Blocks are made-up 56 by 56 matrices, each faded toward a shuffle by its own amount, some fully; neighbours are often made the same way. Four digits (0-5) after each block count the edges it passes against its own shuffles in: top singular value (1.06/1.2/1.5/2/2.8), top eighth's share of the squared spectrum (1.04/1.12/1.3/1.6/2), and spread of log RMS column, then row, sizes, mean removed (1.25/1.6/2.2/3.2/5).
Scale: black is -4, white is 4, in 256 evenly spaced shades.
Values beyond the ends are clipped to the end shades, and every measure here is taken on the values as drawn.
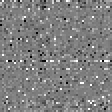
3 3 0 2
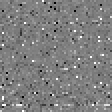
2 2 0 0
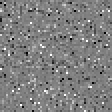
2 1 0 0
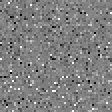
1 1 0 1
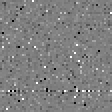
3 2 0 0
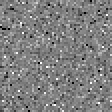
0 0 0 0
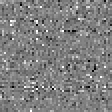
3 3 1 2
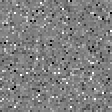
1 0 0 0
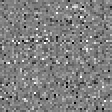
3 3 0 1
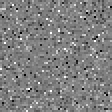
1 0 0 0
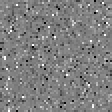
0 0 0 0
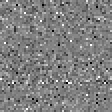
2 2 0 1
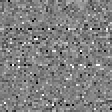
2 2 0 2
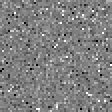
0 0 0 0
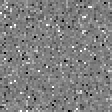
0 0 0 0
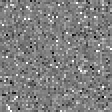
0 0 0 0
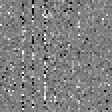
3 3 2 0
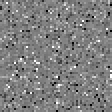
0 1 0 0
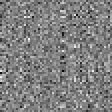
4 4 2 2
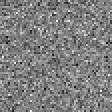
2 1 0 0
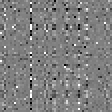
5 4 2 2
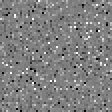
0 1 0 0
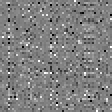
4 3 2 1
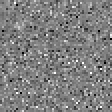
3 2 0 1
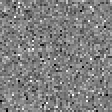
2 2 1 0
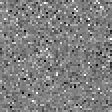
1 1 0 0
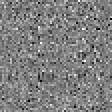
3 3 1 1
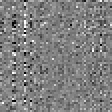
4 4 3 2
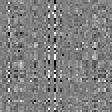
4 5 3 2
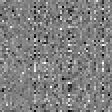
4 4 3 1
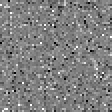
1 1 0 0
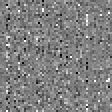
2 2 3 0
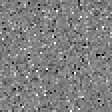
0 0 0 0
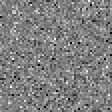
1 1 0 0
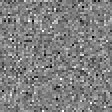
3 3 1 1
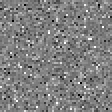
1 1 0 0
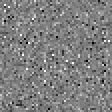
1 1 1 0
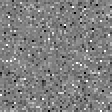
1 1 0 0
